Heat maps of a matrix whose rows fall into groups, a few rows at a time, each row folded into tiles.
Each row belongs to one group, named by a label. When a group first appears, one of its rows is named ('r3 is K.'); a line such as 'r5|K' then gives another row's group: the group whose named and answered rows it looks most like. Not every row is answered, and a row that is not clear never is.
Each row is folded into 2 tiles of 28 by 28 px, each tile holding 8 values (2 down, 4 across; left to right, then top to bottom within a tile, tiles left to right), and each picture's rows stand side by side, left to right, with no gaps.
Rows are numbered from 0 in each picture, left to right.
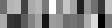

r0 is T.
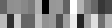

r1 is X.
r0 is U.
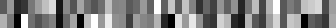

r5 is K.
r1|X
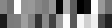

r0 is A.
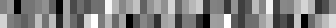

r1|X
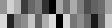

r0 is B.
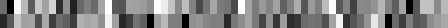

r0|A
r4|A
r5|T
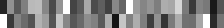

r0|U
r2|A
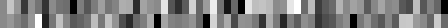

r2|T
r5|A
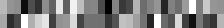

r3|K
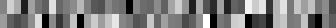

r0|T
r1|X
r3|T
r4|K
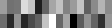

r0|X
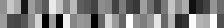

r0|T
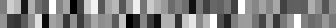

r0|T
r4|A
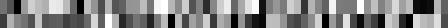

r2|T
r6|K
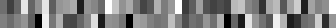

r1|T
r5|T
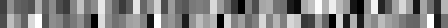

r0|X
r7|T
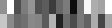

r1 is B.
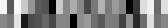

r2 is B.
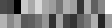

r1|T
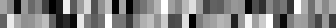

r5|A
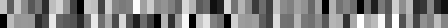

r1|B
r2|K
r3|X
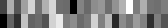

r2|A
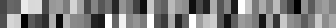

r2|X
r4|A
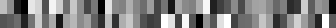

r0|B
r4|U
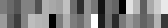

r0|U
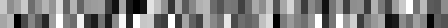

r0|K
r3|U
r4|U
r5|T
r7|A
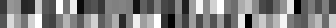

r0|X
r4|X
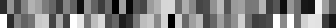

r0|U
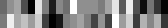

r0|X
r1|A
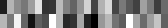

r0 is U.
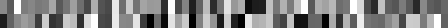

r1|X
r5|K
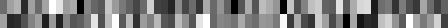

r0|T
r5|U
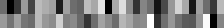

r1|U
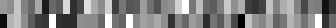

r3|A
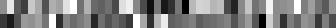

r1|A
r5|A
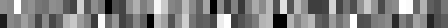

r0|A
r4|U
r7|A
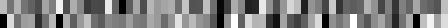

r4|X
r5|T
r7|X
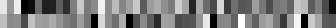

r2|K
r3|T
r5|X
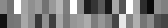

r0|A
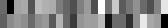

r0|A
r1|U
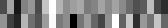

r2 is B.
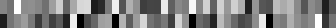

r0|A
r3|K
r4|T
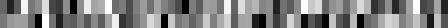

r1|B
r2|U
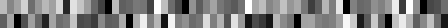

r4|K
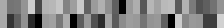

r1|K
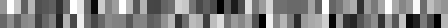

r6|T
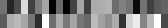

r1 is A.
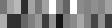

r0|T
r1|A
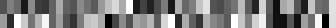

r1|U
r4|X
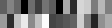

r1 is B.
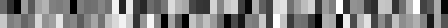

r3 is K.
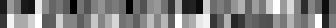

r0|X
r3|X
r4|T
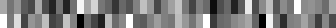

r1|K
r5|A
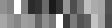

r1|U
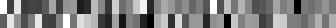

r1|X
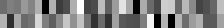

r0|U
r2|T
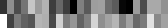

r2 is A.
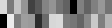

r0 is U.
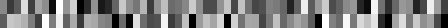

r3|X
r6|X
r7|X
